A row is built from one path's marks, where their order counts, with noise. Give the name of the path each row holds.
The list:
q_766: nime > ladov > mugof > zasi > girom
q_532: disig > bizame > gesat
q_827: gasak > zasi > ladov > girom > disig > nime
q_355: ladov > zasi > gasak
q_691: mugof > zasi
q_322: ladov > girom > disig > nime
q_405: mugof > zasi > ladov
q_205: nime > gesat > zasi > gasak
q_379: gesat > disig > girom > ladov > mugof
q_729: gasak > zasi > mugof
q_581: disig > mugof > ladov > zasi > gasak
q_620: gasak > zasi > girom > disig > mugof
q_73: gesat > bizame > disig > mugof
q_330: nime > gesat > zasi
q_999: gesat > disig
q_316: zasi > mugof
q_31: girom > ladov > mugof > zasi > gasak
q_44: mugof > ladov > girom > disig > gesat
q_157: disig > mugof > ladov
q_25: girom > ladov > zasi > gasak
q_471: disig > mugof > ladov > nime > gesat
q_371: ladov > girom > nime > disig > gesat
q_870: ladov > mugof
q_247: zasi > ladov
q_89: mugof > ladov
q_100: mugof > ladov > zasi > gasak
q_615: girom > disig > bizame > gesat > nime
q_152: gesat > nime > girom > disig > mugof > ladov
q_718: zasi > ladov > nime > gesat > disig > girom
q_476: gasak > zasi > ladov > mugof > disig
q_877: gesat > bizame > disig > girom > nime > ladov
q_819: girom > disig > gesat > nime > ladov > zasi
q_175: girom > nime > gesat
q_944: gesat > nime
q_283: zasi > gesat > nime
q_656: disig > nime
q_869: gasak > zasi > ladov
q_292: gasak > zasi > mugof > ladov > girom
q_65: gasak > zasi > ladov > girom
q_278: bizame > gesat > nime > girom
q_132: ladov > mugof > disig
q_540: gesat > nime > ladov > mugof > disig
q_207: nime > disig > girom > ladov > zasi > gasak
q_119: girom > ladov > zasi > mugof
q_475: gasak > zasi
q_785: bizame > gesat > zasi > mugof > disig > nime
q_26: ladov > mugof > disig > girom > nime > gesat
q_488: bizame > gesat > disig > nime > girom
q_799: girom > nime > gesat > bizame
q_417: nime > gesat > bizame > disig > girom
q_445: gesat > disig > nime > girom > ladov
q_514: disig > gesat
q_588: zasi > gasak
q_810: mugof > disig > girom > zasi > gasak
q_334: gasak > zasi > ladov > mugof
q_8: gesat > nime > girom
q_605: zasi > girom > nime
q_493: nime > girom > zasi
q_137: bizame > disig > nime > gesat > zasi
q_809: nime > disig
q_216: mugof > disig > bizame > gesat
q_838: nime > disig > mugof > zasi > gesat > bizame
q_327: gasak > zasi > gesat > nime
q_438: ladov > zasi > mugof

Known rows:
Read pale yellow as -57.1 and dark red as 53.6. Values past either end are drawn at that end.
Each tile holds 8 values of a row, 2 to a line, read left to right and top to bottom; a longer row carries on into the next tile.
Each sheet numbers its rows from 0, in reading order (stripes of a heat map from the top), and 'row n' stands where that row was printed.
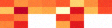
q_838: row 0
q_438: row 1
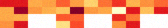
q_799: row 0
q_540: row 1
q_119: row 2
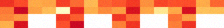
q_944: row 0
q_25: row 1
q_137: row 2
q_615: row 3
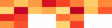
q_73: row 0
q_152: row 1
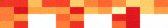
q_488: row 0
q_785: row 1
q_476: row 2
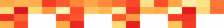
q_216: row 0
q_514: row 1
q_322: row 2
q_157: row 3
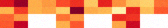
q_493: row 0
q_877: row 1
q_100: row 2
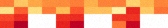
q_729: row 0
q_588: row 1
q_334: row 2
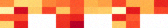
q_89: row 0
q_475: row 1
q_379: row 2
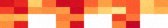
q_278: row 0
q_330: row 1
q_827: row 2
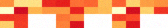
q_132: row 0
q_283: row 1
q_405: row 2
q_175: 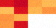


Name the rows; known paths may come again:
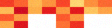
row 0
q_766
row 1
q_785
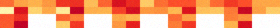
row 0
q_869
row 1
q_445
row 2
q_278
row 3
q_615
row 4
q_944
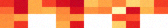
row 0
q_417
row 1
q_8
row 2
q_870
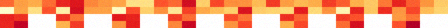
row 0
q_620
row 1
q_819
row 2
q_581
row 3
q_207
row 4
q_532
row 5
q_216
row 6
q_31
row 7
q_327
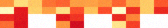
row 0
q_476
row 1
q_691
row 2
q_44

